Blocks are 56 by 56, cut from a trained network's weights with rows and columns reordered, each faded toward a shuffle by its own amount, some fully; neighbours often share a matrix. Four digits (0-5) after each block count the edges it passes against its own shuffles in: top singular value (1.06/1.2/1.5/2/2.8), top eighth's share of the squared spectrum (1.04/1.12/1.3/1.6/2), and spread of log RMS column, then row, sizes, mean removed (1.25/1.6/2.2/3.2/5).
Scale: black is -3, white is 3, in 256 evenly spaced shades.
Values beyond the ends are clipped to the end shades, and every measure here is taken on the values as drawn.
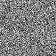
2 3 0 0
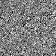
2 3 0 1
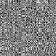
3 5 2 2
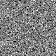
2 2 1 0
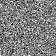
0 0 0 0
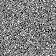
0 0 0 0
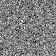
1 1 0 0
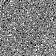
0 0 0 0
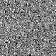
2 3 1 1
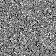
0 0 0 0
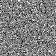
0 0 0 0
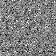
2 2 0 1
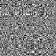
3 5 2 3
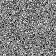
0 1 0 0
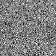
3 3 1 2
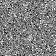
0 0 0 0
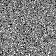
0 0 0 0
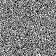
0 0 0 0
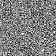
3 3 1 0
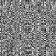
4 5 3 2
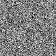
2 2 0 0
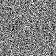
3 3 1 0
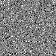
2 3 1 1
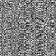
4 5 3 2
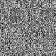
3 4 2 0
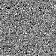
2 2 0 1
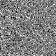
2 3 0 1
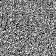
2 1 0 0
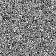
1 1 0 0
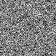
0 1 0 0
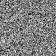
2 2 0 0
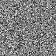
1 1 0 0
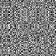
4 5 3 2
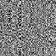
3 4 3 1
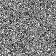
1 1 0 0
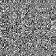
3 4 1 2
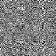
3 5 2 3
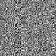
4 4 2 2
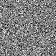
0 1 0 0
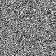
3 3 0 1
